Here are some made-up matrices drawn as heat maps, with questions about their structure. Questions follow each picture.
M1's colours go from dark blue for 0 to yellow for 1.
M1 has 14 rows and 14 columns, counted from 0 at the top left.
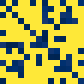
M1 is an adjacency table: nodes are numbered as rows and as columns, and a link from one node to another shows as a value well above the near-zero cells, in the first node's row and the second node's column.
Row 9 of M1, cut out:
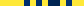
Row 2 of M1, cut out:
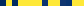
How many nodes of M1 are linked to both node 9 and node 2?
5
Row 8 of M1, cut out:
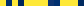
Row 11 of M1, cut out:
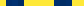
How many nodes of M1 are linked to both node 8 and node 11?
6
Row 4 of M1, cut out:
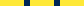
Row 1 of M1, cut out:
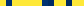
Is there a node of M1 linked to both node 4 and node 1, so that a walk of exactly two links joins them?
yes
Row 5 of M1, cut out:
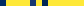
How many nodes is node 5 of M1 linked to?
11
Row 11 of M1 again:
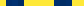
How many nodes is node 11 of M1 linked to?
8
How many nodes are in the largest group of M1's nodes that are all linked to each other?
7
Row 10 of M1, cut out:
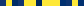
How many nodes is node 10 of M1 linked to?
7
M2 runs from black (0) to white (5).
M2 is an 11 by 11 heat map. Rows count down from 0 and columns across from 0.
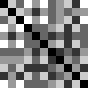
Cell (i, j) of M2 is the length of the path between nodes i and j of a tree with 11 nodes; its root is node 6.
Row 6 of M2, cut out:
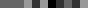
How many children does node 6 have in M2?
3
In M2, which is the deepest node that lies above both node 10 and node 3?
8
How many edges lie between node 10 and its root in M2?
3
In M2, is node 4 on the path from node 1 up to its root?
yes
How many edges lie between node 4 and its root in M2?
1
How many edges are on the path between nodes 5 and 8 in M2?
1
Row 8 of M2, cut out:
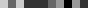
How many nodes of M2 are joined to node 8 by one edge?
4
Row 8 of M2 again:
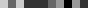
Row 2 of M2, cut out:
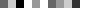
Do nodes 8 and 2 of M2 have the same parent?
no
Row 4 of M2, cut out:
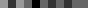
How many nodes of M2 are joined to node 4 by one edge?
3
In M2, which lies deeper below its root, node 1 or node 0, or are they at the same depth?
the same depth
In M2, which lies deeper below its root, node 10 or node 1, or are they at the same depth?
node 10
